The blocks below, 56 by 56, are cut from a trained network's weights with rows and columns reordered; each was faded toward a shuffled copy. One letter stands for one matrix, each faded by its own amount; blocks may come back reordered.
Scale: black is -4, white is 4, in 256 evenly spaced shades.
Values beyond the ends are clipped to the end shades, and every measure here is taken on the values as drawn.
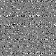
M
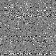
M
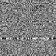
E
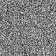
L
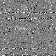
M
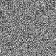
L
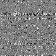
M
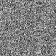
L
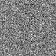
L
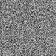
L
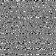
M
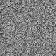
L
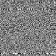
E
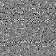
M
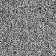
L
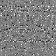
M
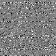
M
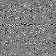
M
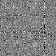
E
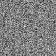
L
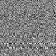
E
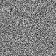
L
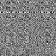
E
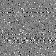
M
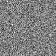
L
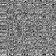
E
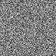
L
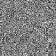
L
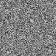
L
